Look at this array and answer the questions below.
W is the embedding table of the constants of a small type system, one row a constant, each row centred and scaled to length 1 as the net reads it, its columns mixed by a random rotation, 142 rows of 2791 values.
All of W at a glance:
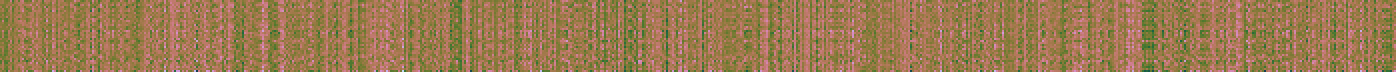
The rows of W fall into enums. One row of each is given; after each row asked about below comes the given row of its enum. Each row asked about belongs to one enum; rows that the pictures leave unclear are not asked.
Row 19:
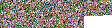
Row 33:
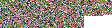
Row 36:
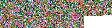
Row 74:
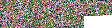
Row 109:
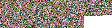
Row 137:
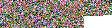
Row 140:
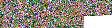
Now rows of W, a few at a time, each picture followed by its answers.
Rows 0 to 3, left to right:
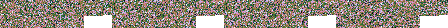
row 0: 36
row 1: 19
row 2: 19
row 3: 137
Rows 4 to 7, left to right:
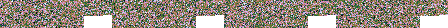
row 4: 137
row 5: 19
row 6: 74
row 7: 33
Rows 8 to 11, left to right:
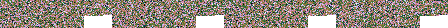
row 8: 33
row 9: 109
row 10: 33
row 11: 74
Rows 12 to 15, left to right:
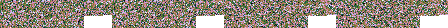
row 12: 19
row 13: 19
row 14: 33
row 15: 33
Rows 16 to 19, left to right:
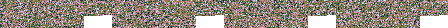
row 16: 74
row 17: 137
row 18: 36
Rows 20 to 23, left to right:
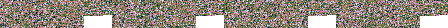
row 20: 137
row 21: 140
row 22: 19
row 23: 74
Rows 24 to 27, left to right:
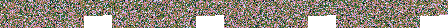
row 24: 36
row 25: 19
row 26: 109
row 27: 33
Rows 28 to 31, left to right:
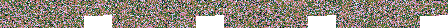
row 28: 33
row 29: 36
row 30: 137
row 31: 74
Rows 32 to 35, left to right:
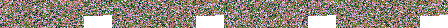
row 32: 137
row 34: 19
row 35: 33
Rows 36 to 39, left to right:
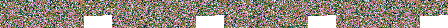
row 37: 109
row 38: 140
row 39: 36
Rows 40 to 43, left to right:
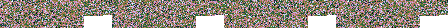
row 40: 137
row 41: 74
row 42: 36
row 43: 137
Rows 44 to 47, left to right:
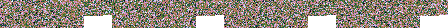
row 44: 137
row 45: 19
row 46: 109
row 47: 33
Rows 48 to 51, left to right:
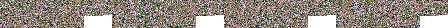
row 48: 33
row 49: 140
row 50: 109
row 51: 74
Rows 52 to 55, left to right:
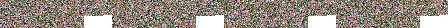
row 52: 33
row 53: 109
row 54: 19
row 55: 33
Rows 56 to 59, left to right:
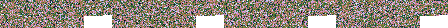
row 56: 36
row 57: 33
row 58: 19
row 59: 74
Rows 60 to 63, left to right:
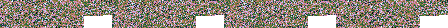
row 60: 137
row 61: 74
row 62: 74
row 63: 137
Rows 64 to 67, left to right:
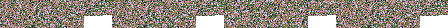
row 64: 109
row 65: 109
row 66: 19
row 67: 109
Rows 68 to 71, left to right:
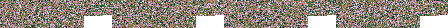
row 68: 109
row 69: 33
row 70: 137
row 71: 74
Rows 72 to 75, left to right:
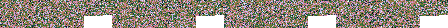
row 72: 109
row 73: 36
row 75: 137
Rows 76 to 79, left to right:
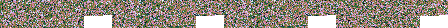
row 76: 19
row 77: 140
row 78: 140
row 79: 33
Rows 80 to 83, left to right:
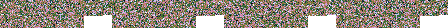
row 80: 36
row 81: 19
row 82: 33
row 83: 36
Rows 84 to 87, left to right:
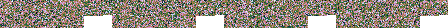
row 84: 137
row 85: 36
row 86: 140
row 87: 19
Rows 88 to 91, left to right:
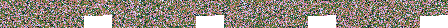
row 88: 33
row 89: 140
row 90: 74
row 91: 109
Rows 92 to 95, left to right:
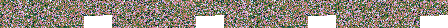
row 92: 140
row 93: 137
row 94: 140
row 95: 19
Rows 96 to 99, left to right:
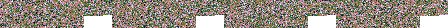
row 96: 137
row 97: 109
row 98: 74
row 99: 33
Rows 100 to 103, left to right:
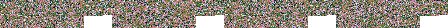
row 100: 36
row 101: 137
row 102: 36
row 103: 74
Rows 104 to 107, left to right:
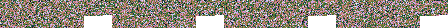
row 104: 109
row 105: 36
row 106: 19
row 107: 74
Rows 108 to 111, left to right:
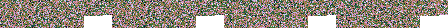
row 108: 109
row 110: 36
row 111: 33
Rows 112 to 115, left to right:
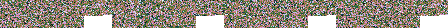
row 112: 33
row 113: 140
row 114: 36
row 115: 33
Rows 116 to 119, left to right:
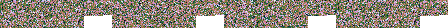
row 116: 19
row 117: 33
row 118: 140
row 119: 19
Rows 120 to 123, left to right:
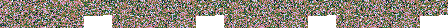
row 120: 137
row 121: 36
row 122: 36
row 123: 36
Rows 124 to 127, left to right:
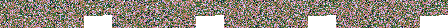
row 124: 36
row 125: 137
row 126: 109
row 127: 109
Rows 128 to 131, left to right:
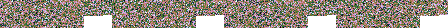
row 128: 137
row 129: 19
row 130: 137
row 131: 33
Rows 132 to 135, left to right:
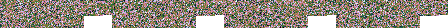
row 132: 74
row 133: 19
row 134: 137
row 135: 140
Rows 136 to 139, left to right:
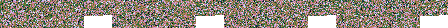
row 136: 19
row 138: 109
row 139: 36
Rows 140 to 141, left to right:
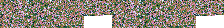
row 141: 140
